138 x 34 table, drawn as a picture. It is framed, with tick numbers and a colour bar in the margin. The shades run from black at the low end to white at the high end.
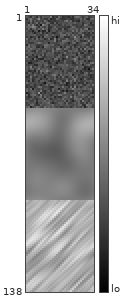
It is made of 3 by 1 panels. Panel 1,1: low, fine-grained. Panel 2,1: middling, smooth. Panel 3,1: high, slanting up to the right.
